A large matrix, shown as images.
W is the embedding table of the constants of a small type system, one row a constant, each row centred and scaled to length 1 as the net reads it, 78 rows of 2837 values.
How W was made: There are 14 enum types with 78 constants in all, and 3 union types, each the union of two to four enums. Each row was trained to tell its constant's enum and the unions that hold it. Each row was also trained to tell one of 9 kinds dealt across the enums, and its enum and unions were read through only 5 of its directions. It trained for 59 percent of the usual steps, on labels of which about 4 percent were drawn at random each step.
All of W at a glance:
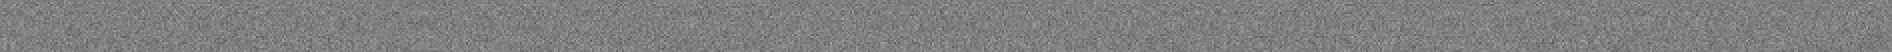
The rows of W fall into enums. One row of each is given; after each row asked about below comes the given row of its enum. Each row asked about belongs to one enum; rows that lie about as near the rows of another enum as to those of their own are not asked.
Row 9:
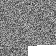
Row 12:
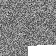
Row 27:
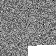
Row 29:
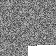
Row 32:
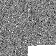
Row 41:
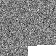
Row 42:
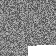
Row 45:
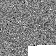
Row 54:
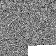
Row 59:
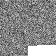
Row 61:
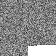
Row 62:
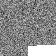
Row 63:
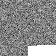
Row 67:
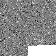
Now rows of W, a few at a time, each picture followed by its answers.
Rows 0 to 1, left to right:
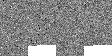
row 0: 9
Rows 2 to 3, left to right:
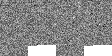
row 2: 12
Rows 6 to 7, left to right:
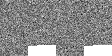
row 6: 59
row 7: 63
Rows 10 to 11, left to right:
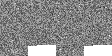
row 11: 29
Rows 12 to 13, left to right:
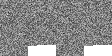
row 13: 54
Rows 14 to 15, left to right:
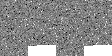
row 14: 27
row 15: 67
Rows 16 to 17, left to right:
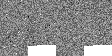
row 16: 63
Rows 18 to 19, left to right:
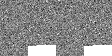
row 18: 63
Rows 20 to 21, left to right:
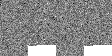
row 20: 63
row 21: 63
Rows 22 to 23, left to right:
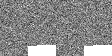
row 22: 12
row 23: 54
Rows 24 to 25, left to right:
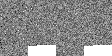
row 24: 41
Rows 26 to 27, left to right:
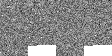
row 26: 62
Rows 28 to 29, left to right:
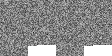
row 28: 62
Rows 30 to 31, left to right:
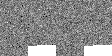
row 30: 42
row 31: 9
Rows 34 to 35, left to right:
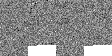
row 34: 62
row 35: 41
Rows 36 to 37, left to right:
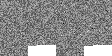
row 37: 9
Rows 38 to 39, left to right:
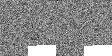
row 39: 54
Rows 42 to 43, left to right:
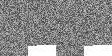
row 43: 12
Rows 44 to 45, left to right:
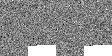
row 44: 41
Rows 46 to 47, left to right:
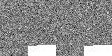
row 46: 12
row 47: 29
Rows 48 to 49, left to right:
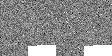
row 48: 29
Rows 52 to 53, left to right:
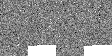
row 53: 41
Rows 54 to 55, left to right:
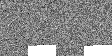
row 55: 59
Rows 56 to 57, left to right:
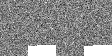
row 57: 12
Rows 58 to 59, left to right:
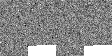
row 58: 62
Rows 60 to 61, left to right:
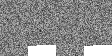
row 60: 41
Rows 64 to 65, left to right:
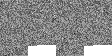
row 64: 59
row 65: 59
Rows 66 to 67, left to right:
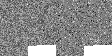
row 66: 45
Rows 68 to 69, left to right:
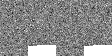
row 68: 61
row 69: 61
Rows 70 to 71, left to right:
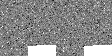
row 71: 62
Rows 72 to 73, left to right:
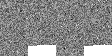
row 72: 54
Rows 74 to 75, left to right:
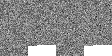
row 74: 59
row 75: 54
